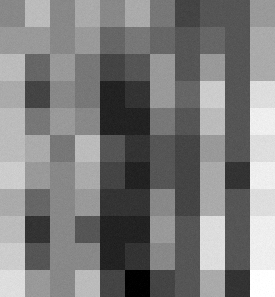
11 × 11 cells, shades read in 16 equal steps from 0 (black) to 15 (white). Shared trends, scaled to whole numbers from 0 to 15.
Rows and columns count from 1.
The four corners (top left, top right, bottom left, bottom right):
8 9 13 15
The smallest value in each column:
8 3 7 5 2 0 4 4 5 3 9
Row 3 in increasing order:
4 5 5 5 6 7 9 9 9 10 11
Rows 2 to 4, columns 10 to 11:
5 10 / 5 10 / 5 13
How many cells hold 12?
3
